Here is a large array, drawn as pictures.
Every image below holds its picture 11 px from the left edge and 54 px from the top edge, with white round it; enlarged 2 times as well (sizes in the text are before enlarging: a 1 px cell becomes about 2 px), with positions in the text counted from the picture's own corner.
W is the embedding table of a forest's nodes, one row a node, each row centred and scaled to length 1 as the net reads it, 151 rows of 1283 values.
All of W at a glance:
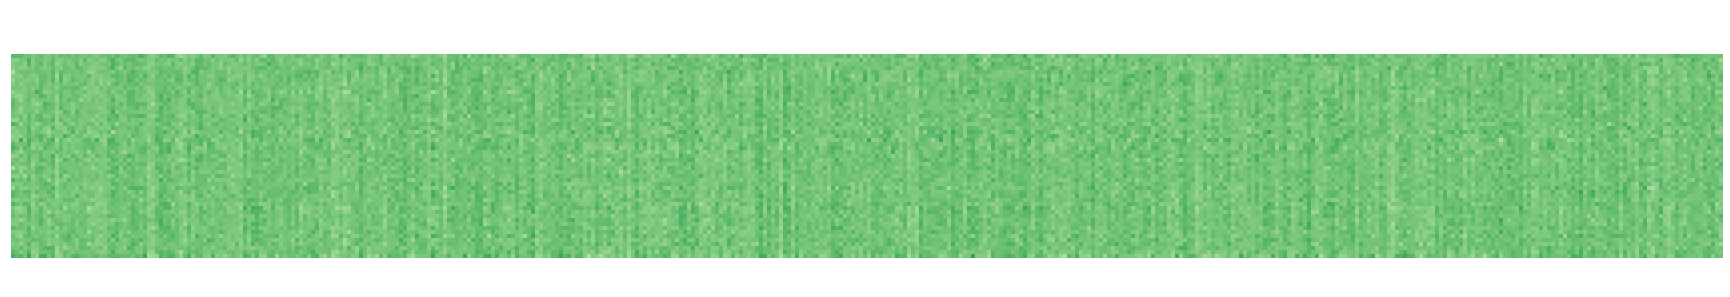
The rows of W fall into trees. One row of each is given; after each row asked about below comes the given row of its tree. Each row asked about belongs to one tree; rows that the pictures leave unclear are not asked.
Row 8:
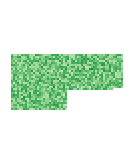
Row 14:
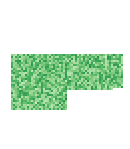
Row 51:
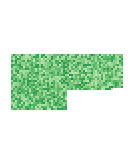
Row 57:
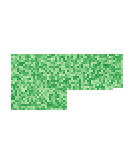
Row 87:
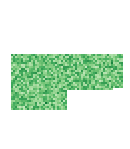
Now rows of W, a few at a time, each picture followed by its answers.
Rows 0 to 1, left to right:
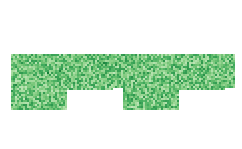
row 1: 87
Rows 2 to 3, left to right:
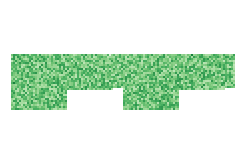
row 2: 87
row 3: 57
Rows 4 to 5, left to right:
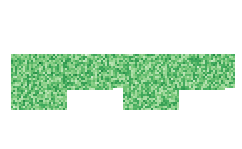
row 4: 51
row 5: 8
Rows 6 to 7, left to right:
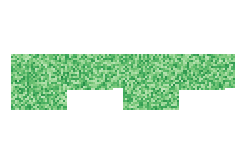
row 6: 51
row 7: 87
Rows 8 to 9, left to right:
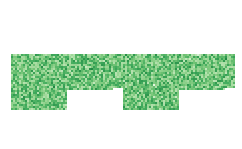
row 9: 51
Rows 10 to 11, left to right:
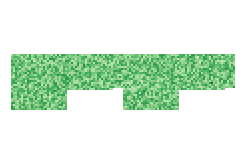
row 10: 51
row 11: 57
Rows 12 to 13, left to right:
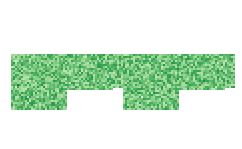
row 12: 57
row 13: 14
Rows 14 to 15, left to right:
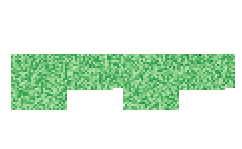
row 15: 14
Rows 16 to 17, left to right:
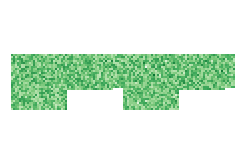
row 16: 87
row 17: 14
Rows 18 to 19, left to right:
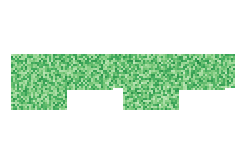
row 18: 14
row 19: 14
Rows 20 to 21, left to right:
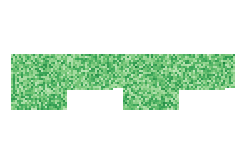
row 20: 57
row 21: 57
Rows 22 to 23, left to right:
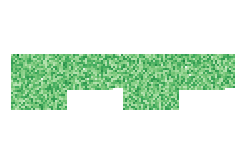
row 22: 51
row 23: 14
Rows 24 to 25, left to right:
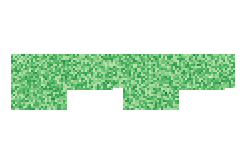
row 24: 51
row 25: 87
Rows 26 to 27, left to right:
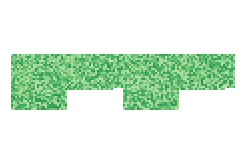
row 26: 57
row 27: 57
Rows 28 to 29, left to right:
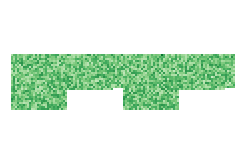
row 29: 57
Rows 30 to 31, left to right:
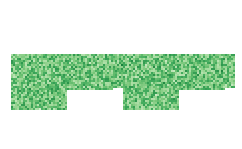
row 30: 51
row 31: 14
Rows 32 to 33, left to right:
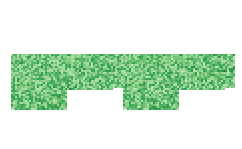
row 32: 57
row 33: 57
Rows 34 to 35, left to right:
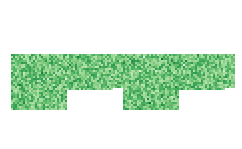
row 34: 87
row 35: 51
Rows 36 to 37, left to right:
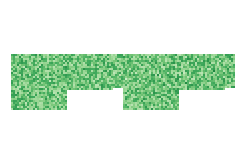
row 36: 87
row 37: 14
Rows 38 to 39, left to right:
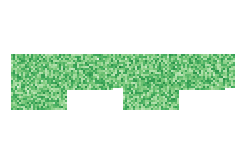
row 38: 87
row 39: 14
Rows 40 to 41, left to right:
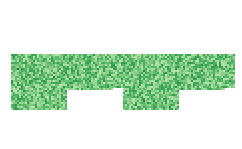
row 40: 87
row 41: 51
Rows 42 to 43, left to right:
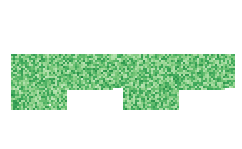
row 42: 87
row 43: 51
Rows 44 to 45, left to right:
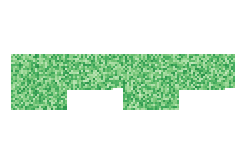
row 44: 51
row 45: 87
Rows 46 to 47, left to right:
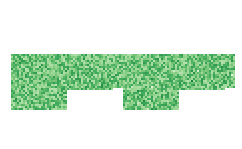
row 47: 57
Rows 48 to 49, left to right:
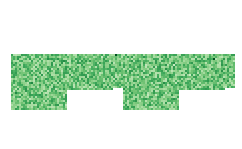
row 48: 8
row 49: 14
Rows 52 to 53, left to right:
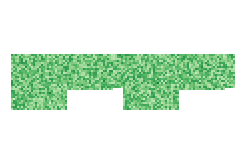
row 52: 87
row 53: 87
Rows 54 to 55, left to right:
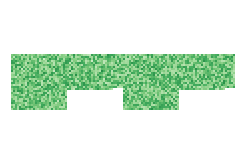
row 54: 51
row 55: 57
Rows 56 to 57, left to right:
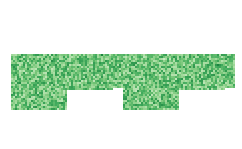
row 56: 8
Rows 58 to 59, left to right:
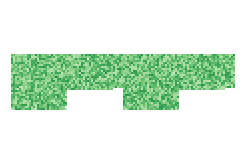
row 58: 57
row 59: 57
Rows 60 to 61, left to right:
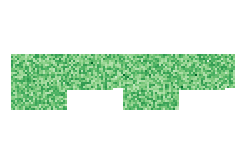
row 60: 51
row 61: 57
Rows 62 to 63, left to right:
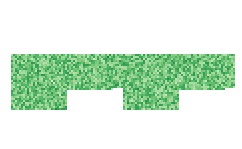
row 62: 51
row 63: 8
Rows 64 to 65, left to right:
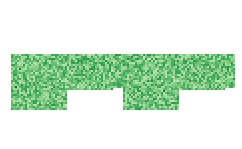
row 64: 8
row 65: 8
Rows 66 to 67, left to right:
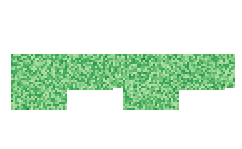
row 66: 8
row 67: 87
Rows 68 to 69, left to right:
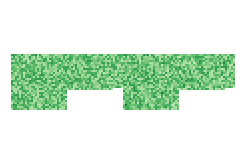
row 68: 87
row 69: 87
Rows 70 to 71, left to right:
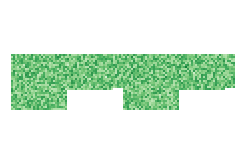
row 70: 87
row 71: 87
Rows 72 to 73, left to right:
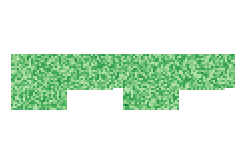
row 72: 57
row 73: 87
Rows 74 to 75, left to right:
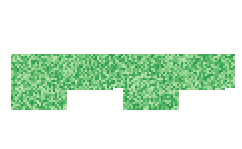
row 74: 57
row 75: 57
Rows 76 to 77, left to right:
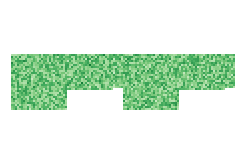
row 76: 14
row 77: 8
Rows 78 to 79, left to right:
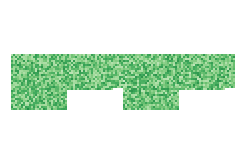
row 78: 51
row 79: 51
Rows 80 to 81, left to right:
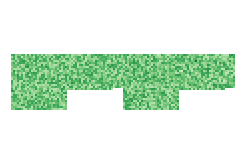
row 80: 87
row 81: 87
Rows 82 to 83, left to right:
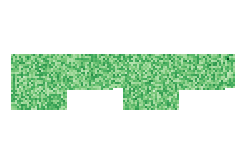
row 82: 57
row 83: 8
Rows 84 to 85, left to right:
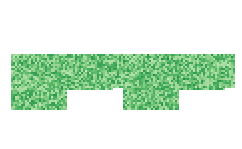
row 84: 57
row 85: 51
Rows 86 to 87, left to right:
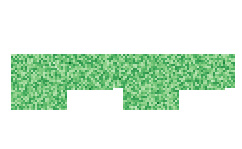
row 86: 14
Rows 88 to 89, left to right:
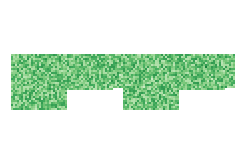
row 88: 57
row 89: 51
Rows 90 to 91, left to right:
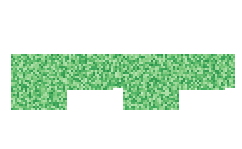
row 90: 8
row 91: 14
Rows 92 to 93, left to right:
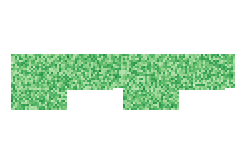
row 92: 57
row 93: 57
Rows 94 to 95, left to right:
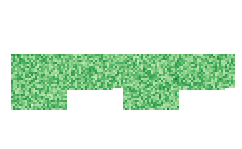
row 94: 87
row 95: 51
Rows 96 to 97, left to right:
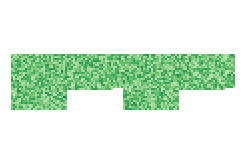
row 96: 14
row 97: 87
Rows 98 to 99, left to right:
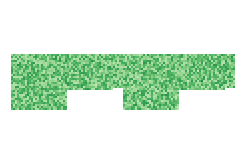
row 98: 51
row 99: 57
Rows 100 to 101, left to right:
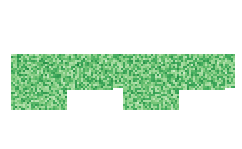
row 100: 14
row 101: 14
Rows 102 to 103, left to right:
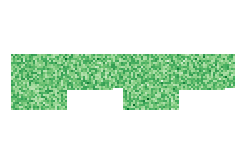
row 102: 87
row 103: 87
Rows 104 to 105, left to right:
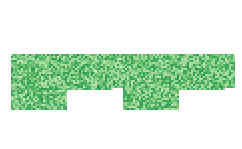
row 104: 51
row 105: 87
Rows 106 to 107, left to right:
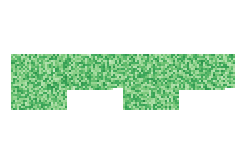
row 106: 51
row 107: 87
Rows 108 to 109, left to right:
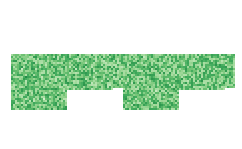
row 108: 51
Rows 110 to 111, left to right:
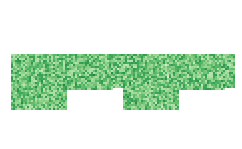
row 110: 14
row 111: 87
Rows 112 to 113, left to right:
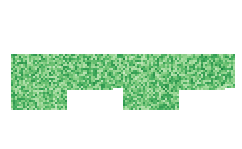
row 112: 87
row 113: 57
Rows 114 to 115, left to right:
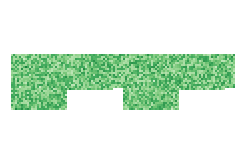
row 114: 57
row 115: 57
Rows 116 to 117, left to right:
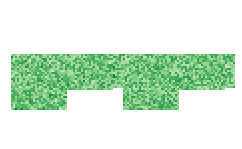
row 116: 57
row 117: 57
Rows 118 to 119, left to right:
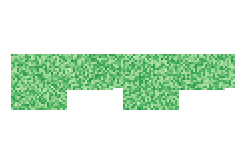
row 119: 51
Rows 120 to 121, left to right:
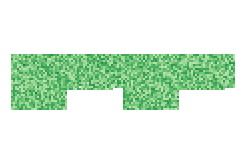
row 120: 57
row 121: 87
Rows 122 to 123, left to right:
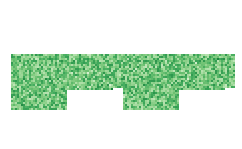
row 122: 8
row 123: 14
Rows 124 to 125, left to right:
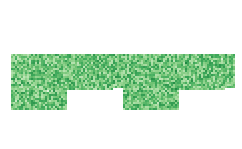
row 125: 57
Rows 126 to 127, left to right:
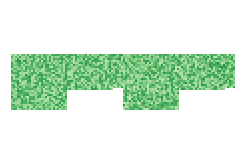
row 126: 14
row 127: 57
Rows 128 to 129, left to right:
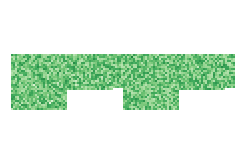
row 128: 57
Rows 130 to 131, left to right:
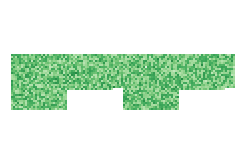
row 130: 87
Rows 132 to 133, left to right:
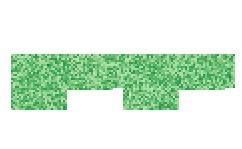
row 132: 51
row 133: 57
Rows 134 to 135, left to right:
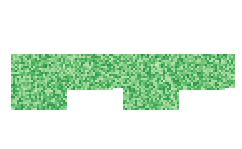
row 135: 51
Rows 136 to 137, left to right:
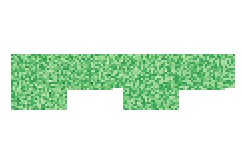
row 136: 87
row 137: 51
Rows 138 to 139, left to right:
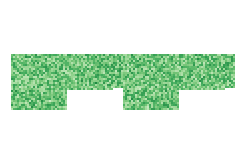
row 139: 57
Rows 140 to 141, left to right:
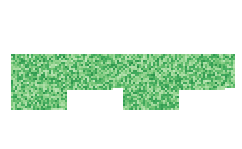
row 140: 87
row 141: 57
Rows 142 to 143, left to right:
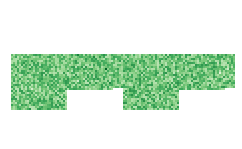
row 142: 57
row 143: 51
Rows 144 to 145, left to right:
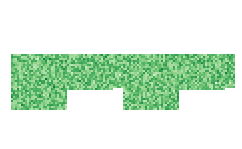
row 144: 8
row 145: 14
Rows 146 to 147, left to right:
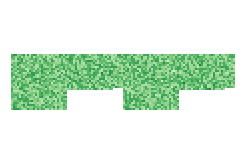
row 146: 87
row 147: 87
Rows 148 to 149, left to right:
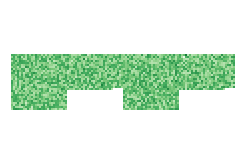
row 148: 87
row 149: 51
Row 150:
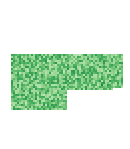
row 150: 87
